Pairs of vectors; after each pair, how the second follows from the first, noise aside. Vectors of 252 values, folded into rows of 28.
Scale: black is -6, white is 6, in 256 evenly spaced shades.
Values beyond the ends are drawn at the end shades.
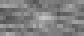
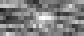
scaled up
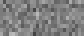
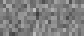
negated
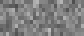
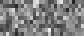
scaled up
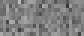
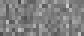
negated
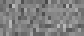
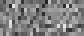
scaled up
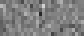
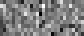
scaled up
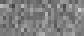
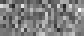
scaled up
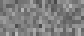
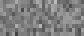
negated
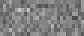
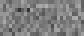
negated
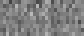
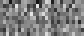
scaled up
